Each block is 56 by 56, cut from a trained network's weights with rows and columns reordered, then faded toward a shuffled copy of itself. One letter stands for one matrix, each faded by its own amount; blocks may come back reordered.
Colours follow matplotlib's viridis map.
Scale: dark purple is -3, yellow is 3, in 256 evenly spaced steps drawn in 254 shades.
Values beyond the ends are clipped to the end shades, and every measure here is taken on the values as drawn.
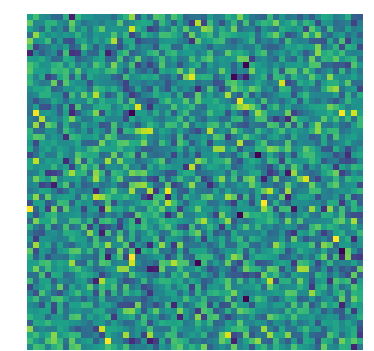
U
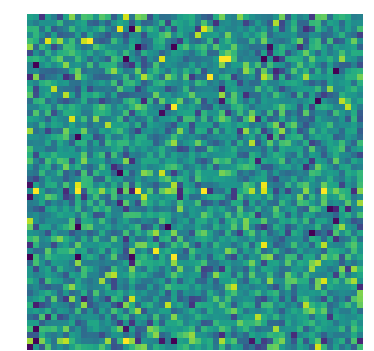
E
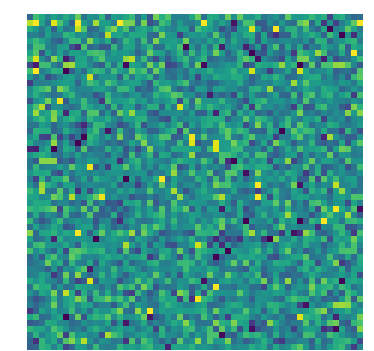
E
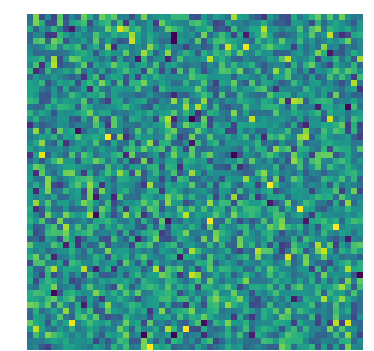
U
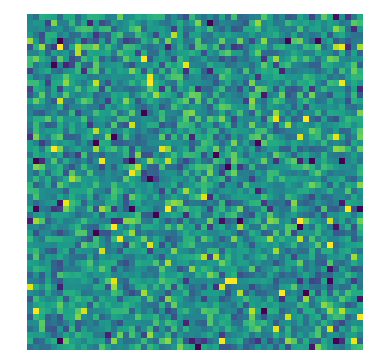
E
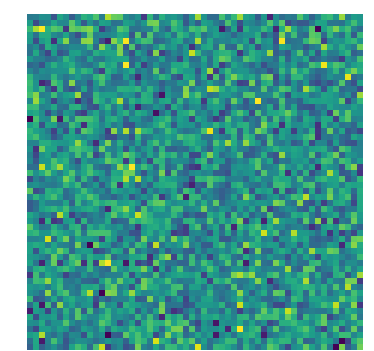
U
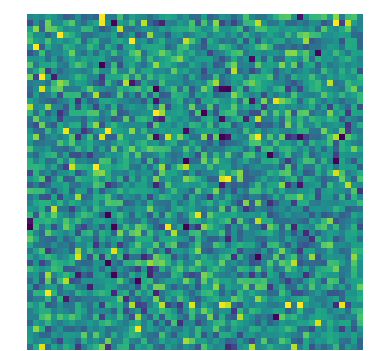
E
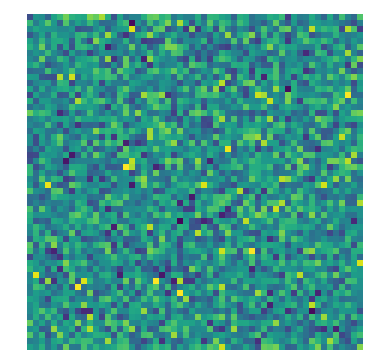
U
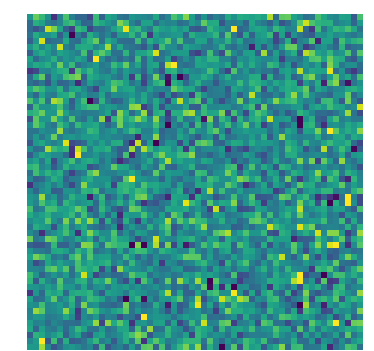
E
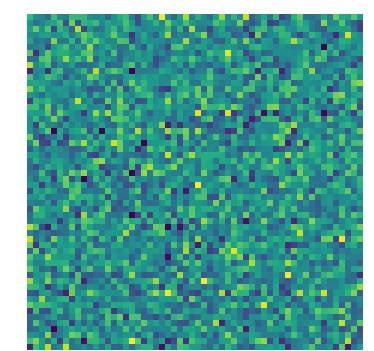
U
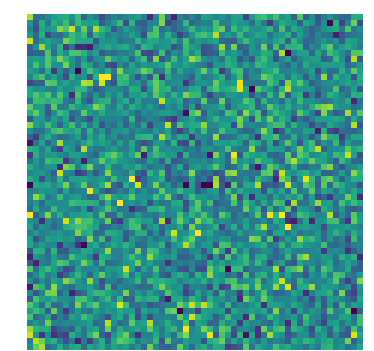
E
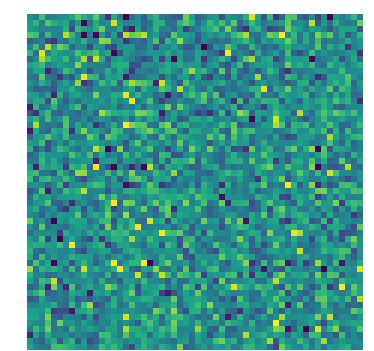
E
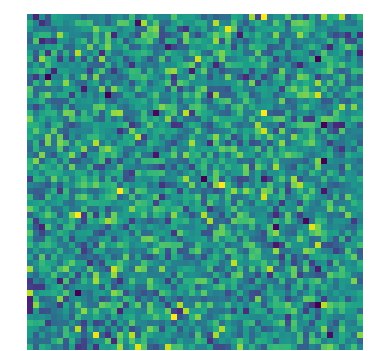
U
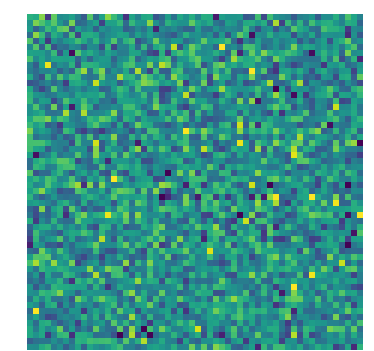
U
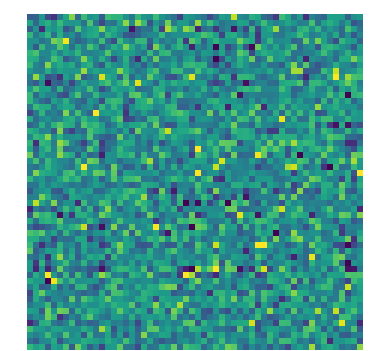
E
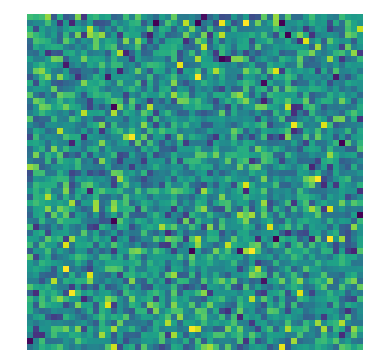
U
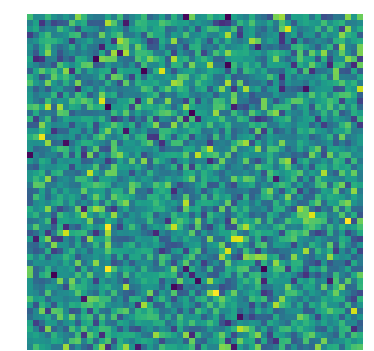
U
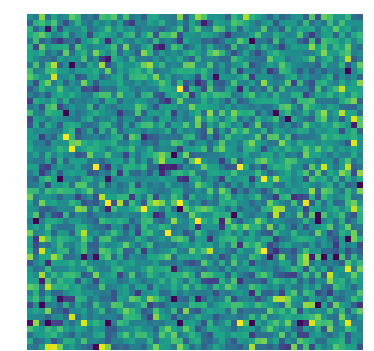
E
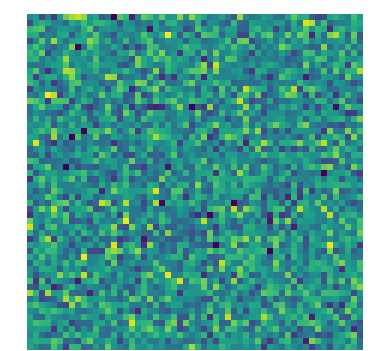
U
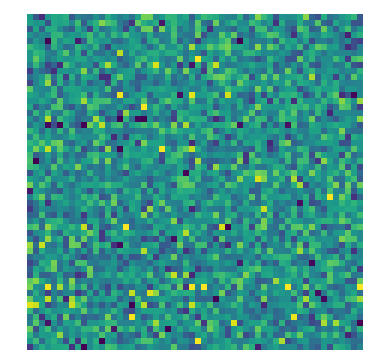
E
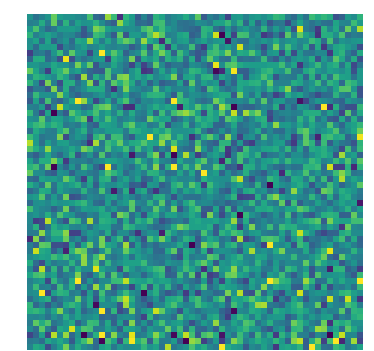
E
